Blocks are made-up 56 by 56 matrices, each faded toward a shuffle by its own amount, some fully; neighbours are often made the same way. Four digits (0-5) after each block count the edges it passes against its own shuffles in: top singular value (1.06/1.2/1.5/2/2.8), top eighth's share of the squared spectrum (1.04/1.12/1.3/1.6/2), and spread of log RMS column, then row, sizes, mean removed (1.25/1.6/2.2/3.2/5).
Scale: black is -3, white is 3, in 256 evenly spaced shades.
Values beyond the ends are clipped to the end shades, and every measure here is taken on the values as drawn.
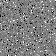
0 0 0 0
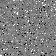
0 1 0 0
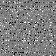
3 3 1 2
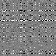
4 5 2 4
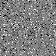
2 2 0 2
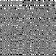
4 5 2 3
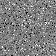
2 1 0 0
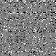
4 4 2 2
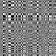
5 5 4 4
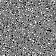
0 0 0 0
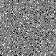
3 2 0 1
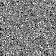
3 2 1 1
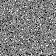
0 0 0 0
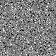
0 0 0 0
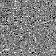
3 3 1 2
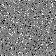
1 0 0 0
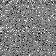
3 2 0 1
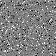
1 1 0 0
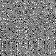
3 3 1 1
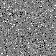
1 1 0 1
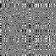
5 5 3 3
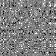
4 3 2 2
